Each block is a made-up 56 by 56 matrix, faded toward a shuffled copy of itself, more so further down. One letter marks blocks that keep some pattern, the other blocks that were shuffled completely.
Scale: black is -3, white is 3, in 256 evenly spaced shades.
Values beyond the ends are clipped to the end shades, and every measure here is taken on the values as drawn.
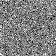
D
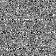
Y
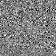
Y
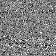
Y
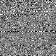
Y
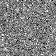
D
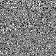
Y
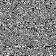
Y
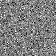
D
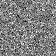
D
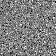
D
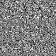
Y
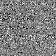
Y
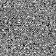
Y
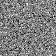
D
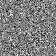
D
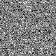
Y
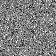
D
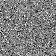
D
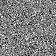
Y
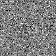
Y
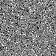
D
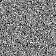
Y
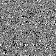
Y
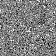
D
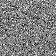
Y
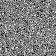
D
